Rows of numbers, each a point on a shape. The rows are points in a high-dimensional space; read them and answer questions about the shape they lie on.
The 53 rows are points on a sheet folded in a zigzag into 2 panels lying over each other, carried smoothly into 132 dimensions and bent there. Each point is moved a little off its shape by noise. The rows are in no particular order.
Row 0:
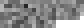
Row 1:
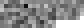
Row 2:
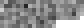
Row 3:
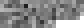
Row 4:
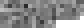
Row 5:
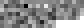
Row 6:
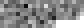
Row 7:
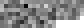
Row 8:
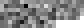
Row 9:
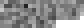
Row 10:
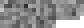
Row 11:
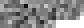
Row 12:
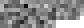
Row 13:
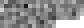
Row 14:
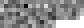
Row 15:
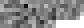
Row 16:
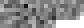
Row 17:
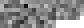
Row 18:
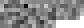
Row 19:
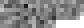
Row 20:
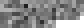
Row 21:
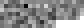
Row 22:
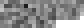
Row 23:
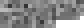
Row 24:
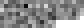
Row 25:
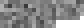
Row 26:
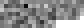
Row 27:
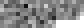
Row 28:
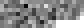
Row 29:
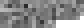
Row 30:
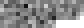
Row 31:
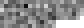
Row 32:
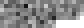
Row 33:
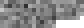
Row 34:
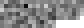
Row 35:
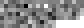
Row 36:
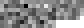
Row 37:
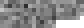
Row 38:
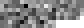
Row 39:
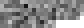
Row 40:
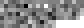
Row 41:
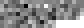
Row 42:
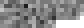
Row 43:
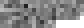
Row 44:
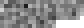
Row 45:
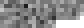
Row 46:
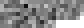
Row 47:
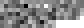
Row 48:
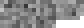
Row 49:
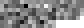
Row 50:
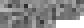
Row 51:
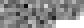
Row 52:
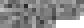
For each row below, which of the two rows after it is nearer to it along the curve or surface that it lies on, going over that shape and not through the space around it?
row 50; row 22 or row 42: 42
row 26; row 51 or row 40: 40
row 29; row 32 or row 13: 32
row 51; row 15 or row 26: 15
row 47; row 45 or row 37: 45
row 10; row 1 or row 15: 1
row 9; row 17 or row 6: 17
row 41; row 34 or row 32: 32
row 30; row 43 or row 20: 43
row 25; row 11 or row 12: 12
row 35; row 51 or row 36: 36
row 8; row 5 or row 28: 5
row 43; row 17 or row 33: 33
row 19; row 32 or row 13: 32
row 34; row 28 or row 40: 40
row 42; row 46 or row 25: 46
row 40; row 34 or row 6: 34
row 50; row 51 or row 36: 51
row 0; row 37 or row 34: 34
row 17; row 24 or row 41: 24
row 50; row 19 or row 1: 19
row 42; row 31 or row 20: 20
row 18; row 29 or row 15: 15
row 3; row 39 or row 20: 20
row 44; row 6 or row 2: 2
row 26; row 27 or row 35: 35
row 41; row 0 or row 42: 42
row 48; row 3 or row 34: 34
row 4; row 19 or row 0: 19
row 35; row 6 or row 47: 47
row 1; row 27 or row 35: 35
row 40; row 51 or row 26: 26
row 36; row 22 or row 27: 22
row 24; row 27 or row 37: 27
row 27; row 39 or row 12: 39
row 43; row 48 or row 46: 46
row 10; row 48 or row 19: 48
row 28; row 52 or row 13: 52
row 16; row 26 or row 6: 6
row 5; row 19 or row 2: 2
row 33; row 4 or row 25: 4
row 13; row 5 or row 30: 5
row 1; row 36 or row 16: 36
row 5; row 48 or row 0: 0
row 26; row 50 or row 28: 28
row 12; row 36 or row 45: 36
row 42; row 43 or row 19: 19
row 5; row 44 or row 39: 44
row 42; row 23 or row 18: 23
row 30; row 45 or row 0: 45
